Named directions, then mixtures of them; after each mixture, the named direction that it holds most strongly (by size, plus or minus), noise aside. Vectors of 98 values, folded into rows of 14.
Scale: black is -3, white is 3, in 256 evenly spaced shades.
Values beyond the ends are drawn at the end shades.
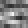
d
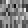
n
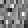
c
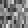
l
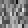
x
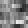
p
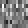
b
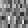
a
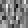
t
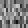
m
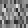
m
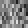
x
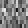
x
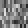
m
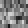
d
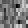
p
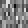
n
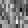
p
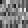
n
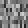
m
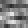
d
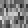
m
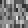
l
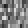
t
